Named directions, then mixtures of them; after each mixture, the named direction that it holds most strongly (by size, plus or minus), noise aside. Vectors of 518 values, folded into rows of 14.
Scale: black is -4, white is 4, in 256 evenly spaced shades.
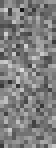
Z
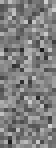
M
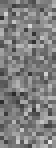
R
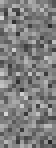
R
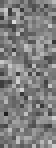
Z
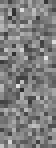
M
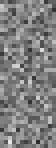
M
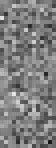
R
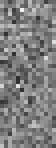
Z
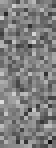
R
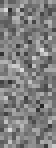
Z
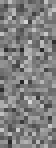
M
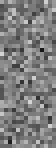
M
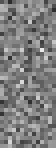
M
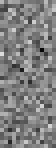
M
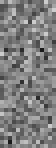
M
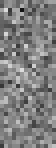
Z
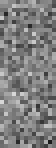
R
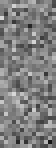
R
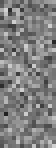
Z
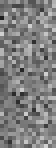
R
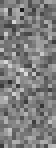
Z
